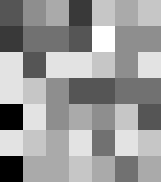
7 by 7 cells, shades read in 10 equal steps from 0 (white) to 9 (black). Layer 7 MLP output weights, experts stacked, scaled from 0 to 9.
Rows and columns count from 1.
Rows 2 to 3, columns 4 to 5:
6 0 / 1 2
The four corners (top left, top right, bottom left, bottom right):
6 2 9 3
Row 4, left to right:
1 2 4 6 6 5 5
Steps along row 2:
down same up down up same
